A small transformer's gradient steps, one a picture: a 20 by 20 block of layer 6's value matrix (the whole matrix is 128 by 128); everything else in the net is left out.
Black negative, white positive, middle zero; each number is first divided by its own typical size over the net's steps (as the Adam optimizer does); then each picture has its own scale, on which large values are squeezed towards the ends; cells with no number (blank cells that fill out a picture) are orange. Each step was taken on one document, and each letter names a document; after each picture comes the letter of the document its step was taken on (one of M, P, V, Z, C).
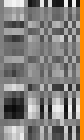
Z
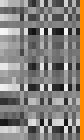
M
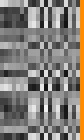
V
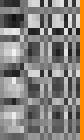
Z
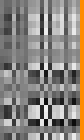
V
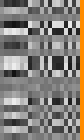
Z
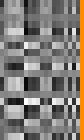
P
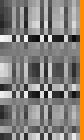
V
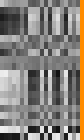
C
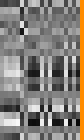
M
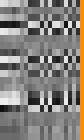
Z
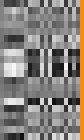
M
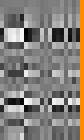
P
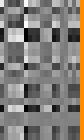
P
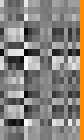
P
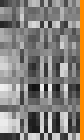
V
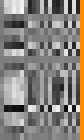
Z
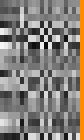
V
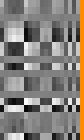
P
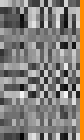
V
